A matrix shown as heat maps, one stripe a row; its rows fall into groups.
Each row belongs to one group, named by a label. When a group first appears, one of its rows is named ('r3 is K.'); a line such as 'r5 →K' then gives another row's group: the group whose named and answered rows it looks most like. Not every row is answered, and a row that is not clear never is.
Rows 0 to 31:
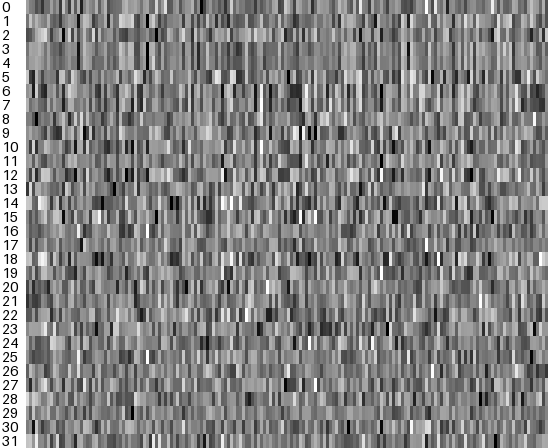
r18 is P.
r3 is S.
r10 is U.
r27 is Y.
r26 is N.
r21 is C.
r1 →S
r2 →Y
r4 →S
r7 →U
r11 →U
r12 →U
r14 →P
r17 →Y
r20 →C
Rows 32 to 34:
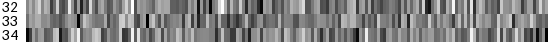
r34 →N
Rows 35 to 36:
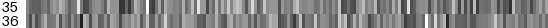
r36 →Y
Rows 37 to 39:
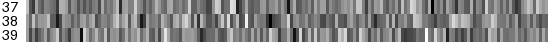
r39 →Y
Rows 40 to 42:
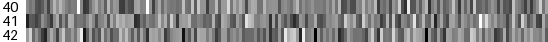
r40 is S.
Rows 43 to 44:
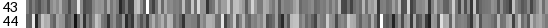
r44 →U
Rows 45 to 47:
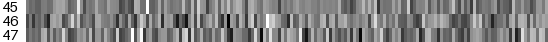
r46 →C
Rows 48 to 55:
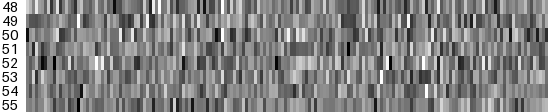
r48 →P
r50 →N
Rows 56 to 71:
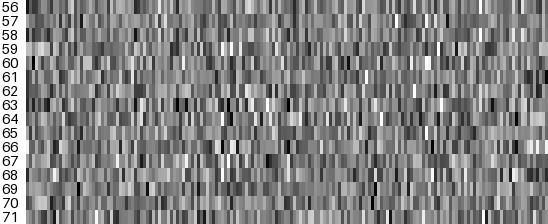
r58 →C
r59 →P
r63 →C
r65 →Y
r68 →N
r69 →S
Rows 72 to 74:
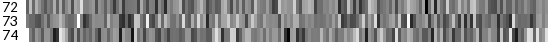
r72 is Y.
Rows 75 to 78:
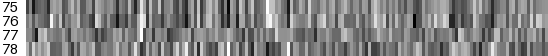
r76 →C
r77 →P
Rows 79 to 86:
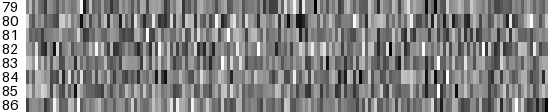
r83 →P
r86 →N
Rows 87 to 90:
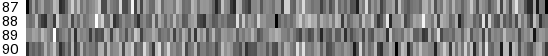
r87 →N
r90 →N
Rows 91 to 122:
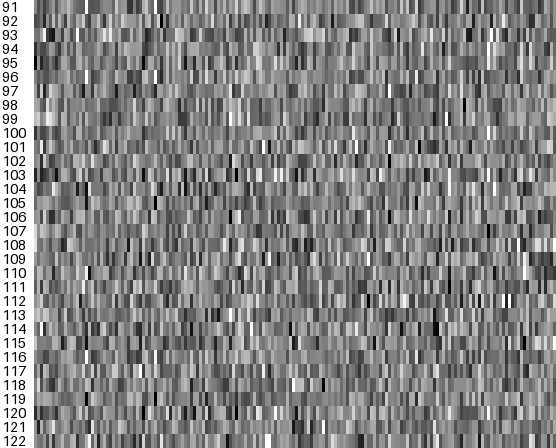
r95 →C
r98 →P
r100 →C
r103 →C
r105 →S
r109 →U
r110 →N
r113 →P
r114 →U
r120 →C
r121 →Y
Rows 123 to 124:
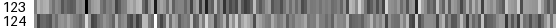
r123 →S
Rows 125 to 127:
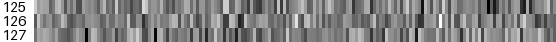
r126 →N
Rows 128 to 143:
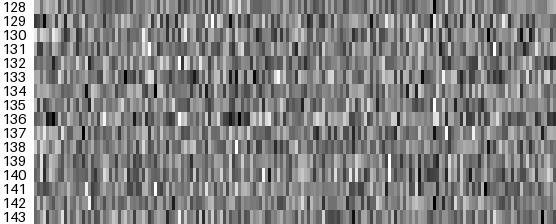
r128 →P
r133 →C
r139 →U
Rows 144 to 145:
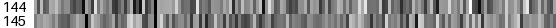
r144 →U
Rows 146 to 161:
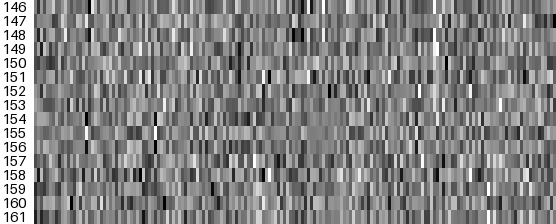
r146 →Y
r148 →Y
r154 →S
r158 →U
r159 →C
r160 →Y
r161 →C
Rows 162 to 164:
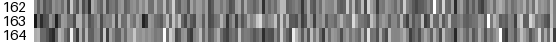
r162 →Y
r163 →C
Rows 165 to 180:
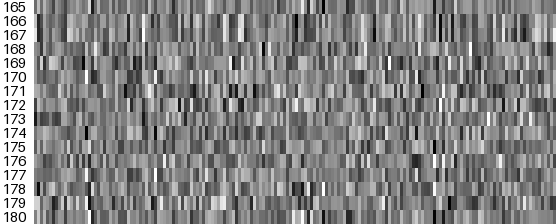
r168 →U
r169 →U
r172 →N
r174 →S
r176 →Y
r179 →N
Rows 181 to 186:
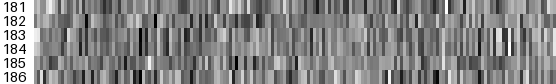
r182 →S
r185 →C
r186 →U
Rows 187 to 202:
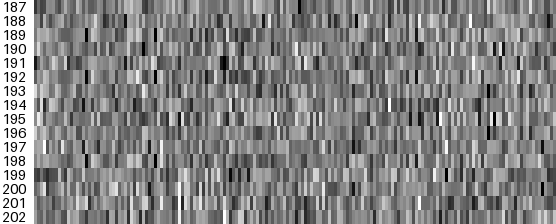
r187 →C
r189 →S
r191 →N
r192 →S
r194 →U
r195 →N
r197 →P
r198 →S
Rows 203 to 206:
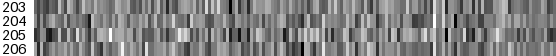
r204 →Y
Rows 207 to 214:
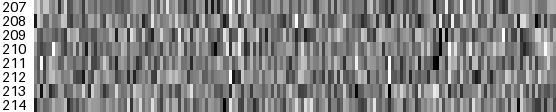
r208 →N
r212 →U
